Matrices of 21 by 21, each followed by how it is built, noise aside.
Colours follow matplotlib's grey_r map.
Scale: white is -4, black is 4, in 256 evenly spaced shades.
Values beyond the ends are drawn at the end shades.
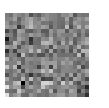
low rank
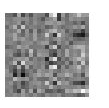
low rank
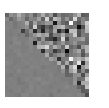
upper triangular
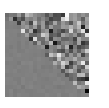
upper triangular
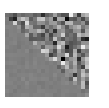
upper triangular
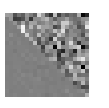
upper triangular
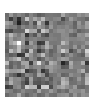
low rank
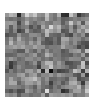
low rank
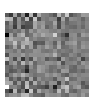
low rank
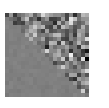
upper triangular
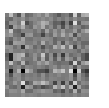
low rank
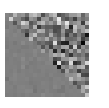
upper triangular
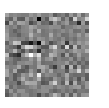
low rank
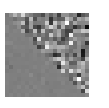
upper triangular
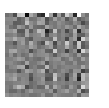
low rank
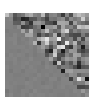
upper triangular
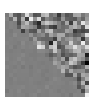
upper triangular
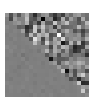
upper triangular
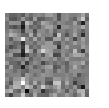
low rank
